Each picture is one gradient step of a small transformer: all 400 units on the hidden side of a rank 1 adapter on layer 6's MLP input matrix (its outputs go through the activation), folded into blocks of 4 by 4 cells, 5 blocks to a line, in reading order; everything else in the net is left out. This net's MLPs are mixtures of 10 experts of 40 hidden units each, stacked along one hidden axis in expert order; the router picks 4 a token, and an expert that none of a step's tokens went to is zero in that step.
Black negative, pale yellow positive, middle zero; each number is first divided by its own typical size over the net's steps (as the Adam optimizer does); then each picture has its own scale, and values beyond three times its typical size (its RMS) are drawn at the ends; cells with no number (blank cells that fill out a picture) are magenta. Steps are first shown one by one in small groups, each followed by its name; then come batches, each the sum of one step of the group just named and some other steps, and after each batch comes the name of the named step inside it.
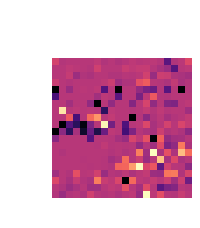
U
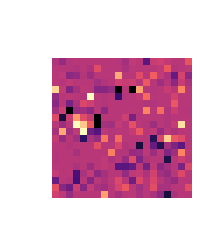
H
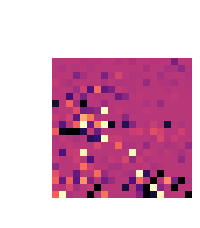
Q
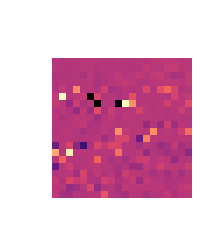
H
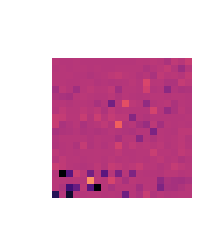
U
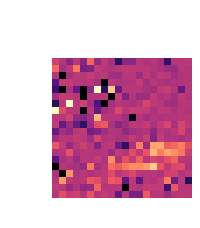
U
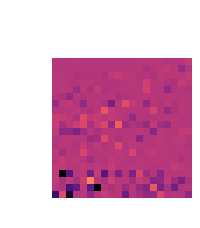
Q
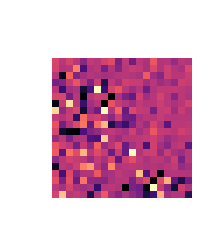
Q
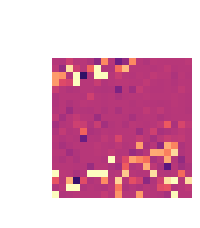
H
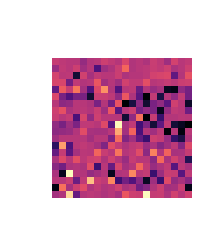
U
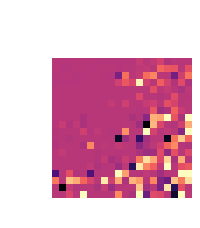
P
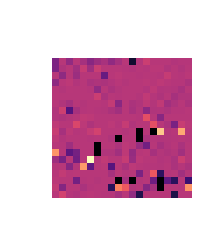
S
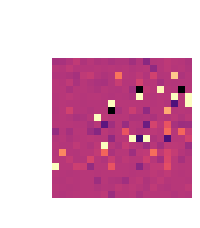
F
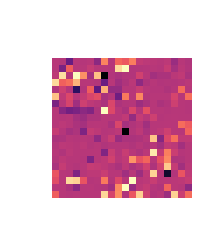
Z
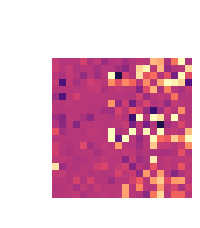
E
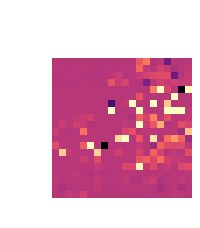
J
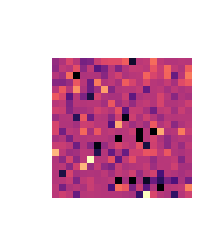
S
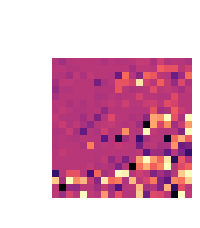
P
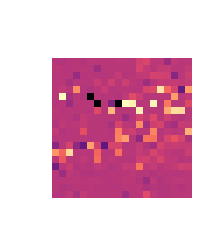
J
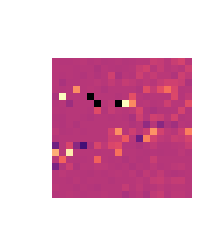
E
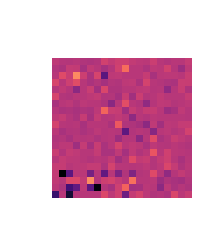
Z
